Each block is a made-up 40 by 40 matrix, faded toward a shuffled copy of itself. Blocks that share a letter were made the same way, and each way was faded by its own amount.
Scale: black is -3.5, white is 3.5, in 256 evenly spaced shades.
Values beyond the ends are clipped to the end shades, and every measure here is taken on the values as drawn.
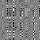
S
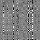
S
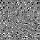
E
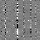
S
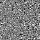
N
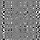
S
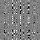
S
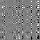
S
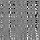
S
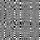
S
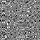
E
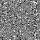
N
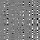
S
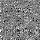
E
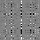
S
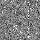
N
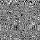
E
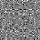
E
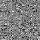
E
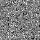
N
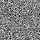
N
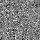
N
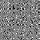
E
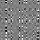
S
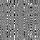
S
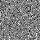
N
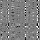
S
